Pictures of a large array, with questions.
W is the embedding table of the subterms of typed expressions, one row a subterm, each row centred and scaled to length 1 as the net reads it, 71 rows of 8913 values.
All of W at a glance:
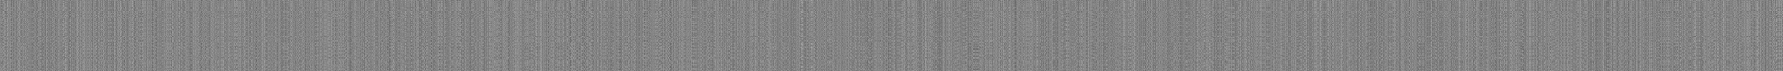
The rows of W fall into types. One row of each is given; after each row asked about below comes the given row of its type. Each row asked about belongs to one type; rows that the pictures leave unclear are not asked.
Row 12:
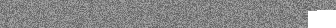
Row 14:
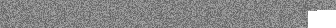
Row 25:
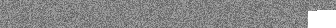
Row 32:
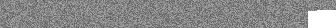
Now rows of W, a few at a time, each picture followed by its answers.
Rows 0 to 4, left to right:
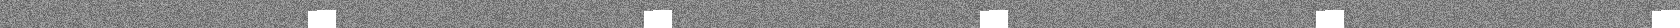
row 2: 12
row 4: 14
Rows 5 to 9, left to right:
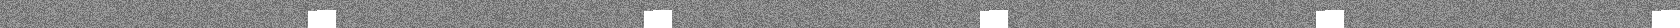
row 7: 32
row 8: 32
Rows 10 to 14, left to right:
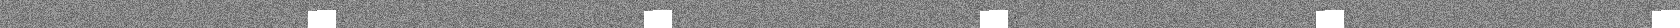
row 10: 25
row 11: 12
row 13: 32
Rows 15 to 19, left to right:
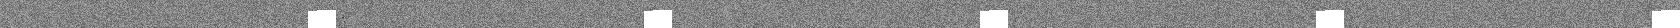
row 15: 32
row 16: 32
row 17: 25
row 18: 12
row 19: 14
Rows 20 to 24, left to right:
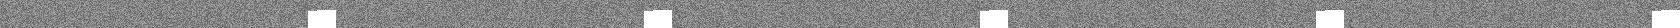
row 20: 14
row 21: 25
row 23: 32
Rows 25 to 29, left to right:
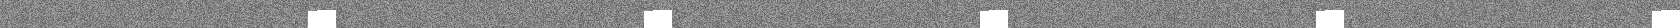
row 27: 32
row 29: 25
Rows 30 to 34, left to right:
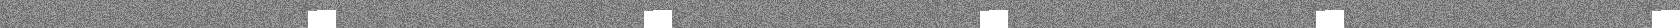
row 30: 14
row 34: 14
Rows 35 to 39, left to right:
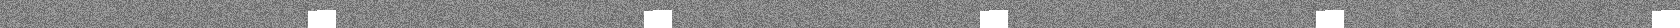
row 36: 12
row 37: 32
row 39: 25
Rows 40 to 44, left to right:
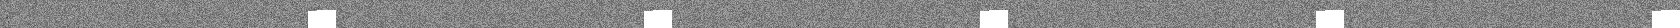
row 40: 32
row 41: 32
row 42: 25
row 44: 12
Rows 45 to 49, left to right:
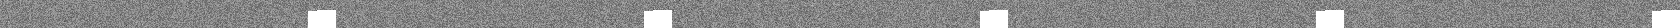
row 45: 25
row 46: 32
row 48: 12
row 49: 12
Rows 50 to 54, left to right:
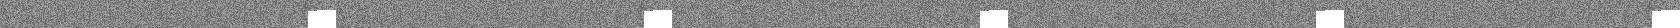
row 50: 14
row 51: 14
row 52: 12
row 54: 14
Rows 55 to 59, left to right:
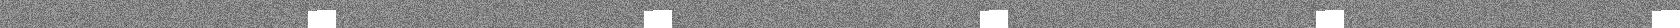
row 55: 25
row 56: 12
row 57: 14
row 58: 14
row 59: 12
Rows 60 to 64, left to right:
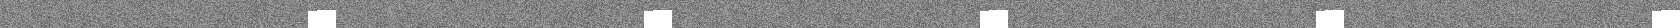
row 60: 32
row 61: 25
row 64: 32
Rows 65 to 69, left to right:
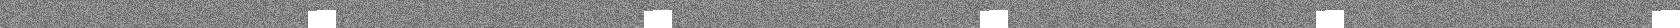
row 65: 32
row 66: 12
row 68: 32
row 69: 12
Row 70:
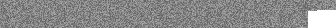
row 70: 14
